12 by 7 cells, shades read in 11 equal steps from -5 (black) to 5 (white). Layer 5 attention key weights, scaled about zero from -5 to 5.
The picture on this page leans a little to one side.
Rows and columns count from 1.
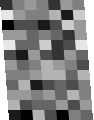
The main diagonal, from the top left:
-3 1 -2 0 -3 1 -2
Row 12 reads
-4 -5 2 -2 -5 0 -1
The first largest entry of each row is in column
3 1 6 1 1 3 4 4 2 6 1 3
